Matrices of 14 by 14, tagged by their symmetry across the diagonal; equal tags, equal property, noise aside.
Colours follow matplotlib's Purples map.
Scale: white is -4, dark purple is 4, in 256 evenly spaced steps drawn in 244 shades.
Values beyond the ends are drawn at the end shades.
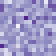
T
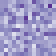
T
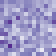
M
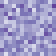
T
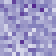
M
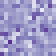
T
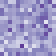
T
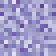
T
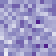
M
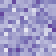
M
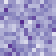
M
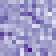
M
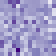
M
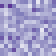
M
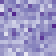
M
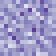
T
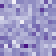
M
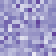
T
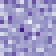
T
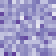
T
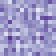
T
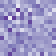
T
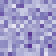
M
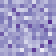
T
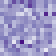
M
